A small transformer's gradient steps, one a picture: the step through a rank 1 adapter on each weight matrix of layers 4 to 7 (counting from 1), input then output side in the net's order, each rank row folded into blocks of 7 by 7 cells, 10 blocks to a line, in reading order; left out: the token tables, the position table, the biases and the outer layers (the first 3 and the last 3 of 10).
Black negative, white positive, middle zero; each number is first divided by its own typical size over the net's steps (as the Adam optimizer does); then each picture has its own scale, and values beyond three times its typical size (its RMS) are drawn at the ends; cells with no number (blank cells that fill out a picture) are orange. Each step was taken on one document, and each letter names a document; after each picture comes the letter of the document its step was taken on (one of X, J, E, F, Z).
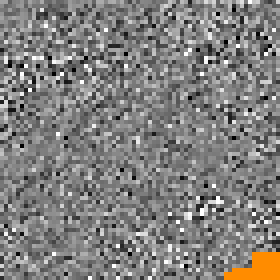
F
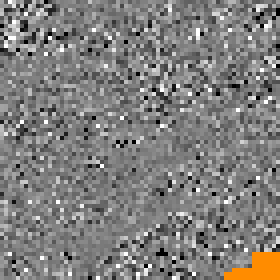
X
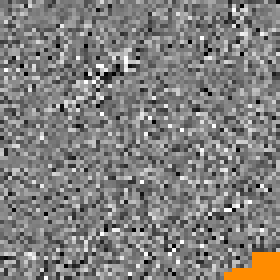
F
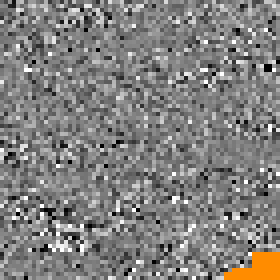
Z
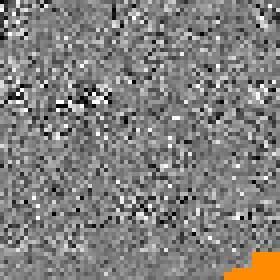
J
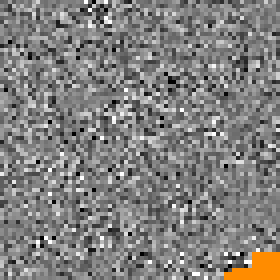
J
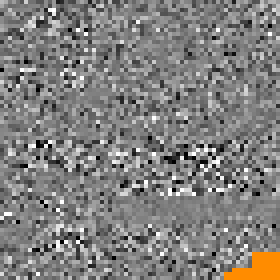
Z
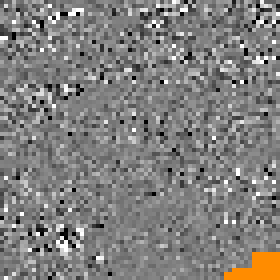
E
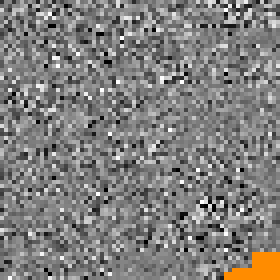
Z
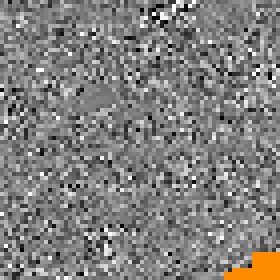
F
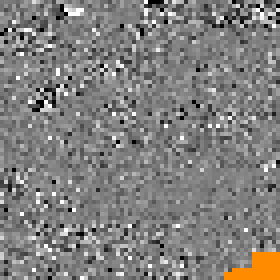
E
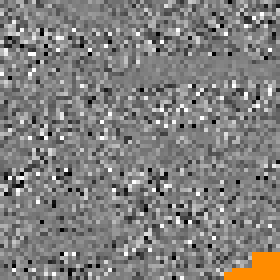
X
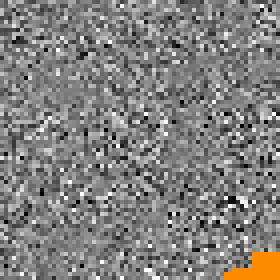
J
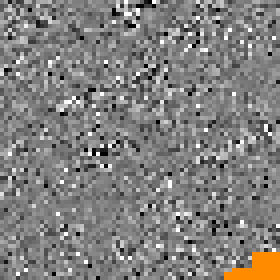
X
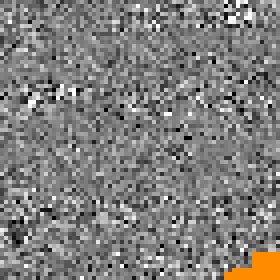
Z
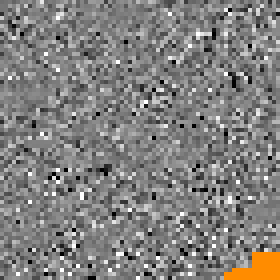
X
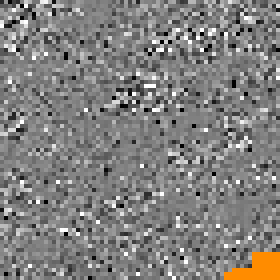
X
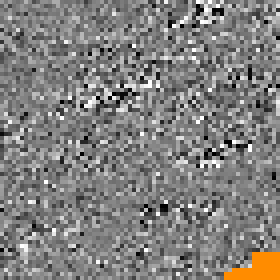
J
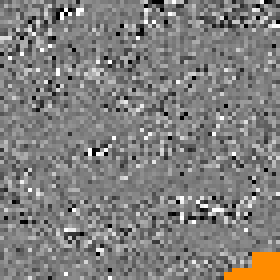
E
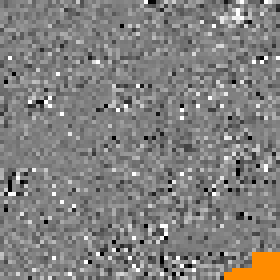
E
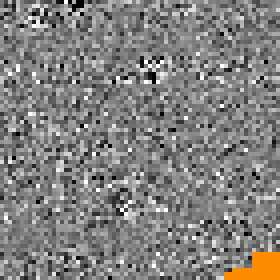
Z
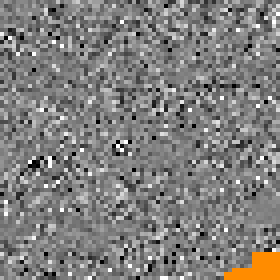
X
